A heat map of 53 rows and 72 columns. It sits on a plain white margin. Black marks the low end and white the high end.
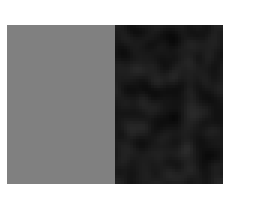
It is made of 1 by 2 panels. Panel 1,1: middling, flat. Panel 1,2: very low, blotchy, faint in contrast.
